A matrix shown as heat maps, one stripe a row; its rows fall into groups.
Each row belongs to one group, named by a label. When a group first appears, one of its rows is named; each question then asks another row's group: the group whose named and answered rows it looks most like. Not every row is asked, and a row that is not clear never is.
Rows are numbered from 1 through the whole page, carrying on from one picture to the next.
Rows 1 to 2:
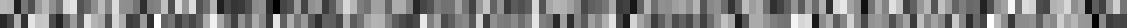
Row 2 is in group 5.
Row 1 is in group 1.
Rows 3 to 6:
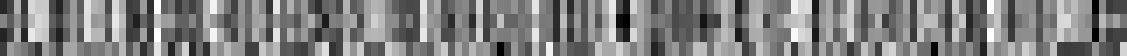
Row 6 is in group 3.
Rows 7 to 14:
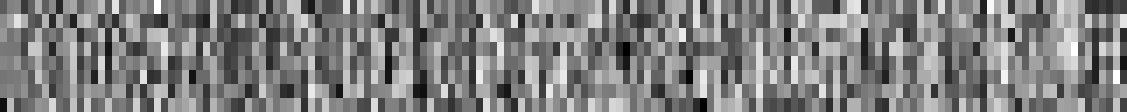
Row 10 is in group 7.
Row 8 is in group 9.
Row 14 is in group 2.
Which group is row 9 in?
1
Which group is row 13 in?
3
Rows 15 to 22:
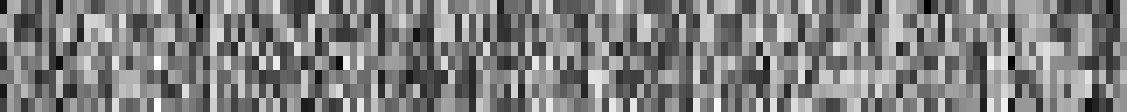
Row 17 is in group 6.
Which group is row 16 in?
6
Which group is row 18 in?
9
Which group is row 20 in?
9
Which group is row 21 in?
9
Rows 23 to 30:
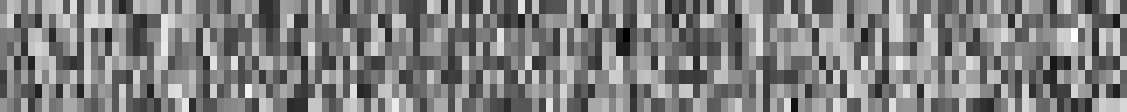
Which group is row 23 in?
2
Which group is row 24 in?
6
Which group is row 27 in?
6
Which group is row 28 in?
2
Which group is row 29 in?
6
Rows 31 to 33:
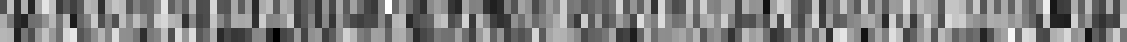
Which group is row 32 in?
6
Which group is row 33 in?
1
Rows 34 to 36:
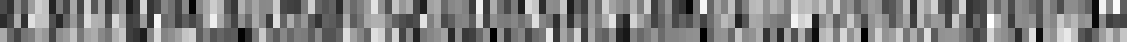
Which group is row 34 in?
5
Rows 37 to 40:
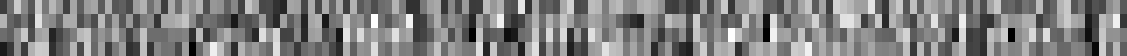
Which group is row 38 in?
1
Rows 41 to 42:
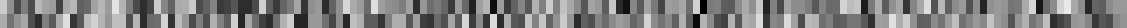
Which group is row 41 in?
1
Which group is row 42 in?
6
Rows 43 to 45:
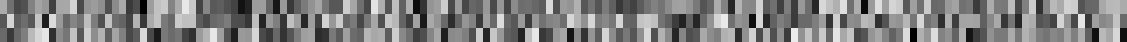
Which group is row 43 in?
7
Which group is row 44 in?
2
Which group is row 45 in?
5
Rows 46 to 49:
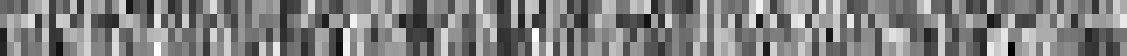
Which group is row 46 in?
5
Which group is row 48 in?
3
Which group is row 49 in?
3
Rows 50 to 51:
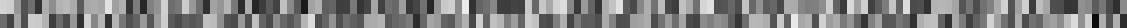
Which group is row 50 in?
6
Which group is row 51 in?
5
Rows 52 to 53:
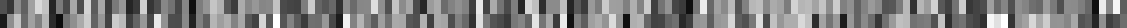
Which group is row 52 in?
5
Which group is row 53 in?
3
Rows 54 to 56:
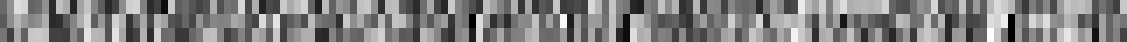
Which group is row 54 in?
9
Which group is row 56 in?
5
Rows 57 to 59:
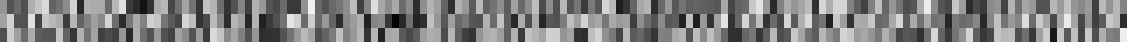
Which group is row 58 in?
2
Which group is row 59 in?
9
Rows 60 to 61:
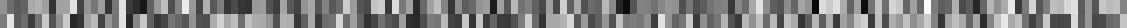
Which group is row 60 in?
7
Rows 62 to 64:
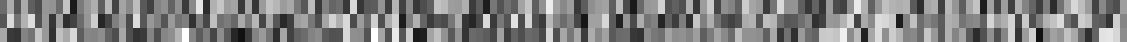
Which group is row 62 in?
6
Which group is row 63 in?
9
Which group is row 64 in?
7
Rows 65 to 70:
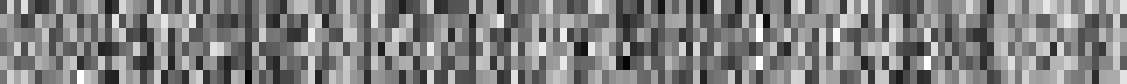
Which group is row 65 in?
9
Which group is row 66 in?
1
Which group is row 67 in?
3
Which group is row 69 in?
1
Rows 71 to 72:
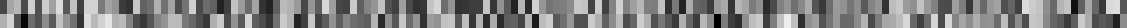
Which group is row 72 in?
6
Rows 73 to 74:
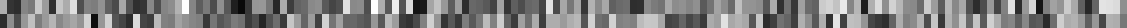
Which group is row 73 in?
7
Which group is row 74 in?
2
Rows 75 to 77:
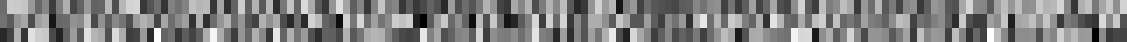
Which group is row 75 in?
9
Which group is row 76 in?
3
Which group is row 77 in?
5
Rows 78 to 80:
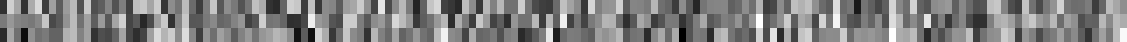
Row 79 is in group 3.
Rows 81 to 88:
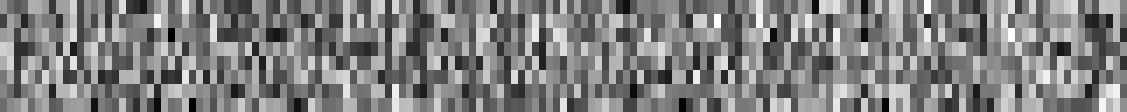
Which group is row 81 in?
7
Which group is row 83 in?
1
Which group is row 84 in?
6
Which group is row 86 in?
9
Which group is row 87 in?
7
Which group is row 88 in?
3
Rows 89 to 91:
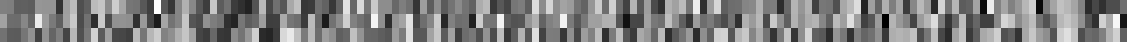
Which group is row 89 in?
1
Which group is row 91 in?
2
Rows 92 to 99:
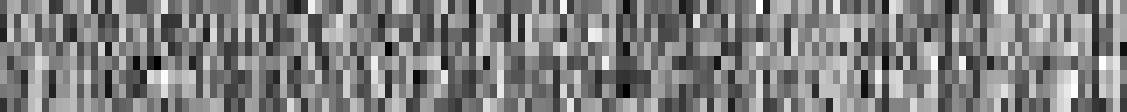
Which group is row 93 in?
9
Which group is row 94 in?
9
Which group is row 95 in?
1
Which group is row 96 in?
5
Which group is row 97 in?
7
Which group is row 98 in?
7
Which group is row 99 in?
2
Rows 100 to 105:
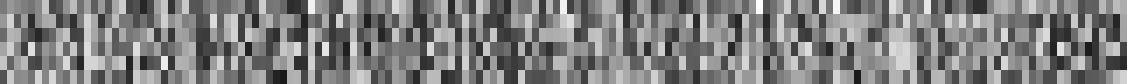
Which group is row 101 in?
6
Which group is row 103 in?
2
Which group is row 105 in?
2
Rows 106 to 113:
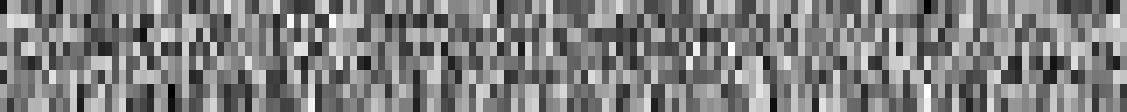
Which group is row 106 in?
3
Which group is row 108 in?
7
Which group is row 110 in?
6
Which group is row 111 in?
2
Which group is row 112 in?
1
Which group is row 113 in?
5
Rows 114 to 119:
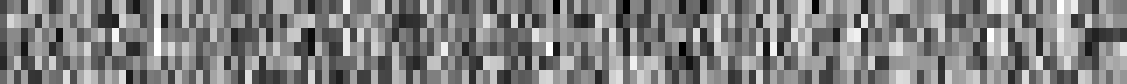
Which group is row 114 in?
7
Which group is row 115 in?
9
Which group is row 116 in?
1
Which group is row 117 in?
7
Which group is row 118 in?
2
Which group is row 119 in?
6
